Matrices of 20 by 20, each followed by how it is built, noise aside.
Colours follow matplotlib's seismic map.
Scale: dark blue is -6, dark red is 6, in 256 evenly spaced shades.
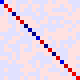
diagonal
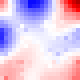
smooth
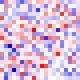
noise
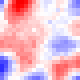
smooth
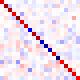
diagonal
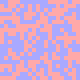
noise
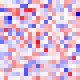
noise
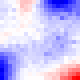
smooth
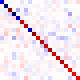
diagonal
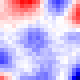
smooth
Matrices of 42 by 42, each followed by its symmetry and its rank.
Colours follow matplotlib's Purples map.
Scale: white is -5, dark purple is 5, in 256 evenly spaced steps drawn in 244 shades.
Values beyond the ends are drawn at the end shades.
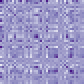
symmetric, rank three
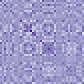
symmetric, rank three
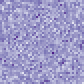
symmetric, full rank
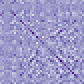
symmetric, rank five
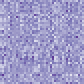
neither, rank five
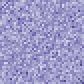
symmetric, full rank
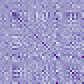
symmetric, rank five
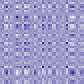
symmetric, rank two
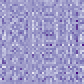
neither, rank five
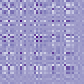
symmetric, rank two
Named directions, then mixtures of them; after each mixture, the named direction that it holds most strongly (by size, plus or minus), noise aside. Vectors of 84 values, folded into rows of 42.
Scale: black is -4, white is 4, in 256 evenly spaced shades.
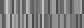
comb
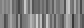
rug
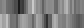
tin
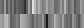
tin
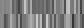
rug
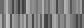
comb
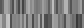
comb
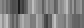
tin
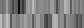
tin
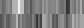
tin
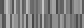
comb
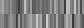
rug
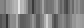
tin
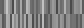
comb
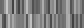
comb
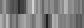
tin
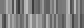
rug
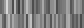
comb
